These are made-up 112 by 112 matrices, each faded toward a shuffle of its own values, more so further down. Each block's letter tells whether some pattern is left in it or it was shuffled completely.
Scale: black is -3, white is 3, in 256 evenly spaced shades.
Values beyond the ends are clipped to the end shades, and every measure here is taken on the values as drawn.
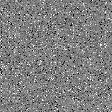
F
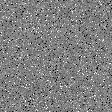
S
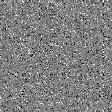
F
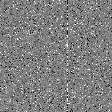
F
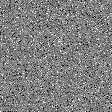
S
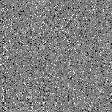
F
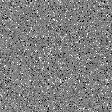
F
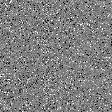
F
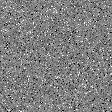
S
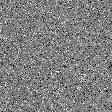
S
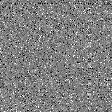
F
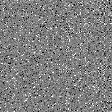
F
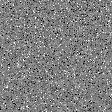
S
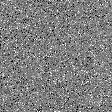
S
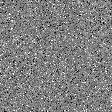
S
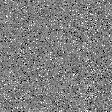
F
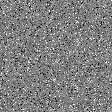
S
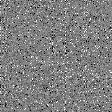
F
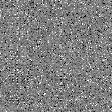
F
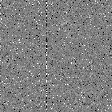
F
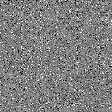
F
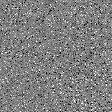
F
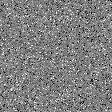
S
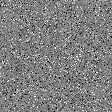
S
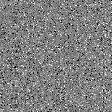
F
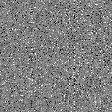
F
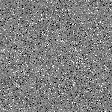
S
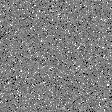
S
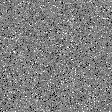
S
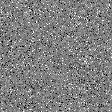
F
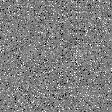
F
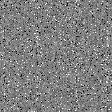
F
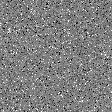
S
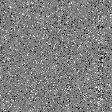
F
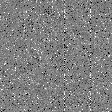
F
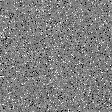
S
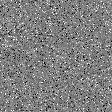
S
